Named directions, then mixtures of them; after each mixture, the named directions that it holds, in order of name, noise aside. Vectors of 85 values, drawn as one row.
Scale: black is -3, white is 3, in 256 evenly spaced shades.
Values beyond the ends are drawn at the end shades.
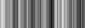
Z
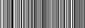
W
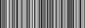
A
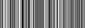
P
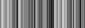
A, Z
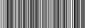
A, W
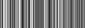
P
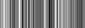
P, Z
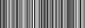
A, P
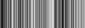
W, Z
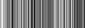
W, Z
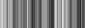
Z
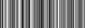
A, P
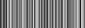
A, P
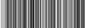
A, Z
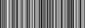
A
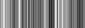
P, Z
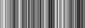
P, Z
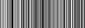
P, W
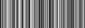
A, P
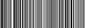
W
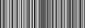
A, W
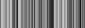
A, Z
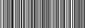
W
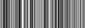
P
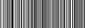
W
